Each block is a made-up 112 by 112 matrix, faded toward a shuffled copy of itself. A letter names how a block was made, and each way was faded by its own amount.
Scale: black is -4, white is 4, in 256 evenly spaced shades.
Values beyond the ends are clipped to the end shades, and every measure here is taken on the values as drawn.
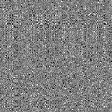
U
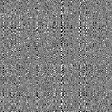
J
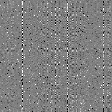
J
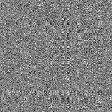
U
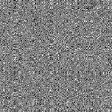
U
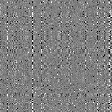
J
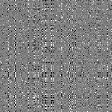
J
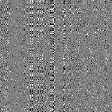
J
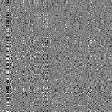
J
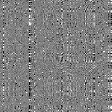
J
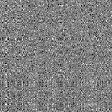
U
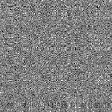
U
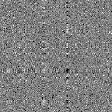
U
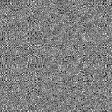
U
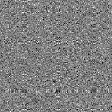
U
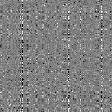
J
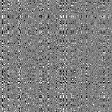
J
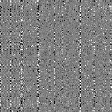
J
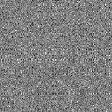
U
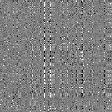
J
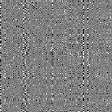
J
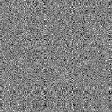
U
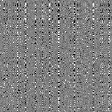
J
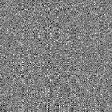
U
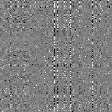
J
